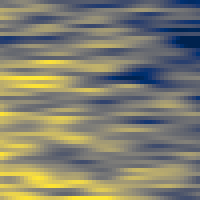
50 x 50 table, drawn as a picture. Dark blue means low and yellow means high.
Mirror symmetry: none. Average level on the scale: 50%. Slope: up to the bottom left. Grain: streaks across. Ninth with the lowest average: top right. Histogram: bell-shaped.
